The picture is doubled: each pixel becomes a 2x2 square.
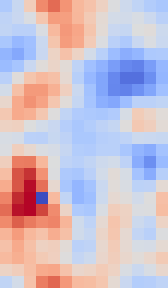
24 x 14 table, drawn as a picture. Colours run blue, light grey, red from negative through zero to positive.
A single lone cell is far lower than the cells round it. The field is mottled with small blotches. The ninth with the highest average is the bottom left. The halves do not mirror each other.
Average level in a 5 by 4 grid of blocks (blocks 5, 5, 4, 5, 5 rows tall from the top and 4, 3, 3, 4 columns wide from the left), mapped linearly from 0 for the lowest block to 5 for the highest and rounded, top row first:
1 4 2 1 / 3 2 0 0 / 3 1 1 1 / 5 2 2 2 / 3 3 3 2
